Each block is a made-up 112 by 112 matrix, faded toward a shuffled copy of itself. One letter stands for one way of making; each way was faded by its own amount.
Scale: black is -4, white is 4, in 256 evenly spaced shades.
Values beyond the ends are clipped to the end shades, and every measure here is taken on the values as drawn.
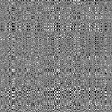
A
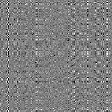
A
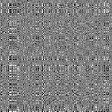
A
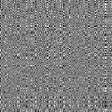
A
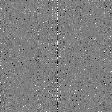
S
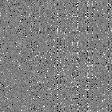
S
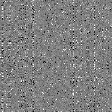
S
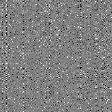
S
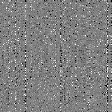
S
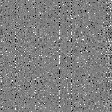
S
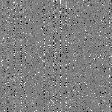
S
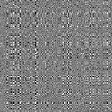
A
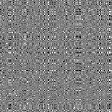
A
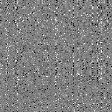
S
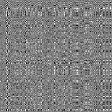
A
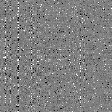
S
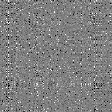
S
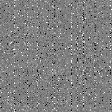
S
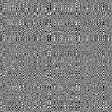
A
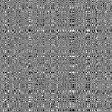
A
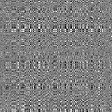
A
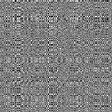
A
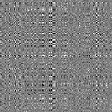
A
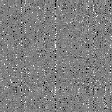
S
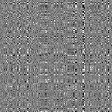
A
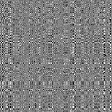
A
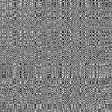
A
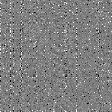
S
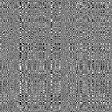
A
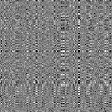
A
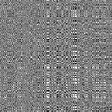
A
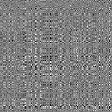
A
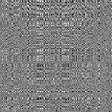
A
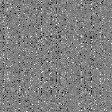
S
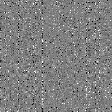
S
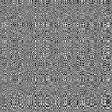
A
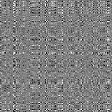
A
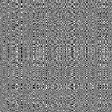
A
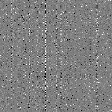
S
